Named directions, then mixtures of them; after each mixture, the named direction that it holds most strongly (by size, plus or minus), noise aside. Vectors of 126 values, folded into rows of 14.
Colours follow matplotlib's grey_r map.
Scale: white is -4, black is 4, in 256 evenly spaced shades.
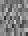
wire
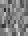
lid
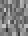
lid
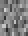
lid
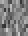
lid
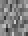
wire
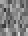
lid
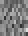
wire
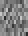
wire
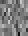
lid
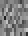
wire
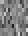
lid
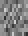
wire
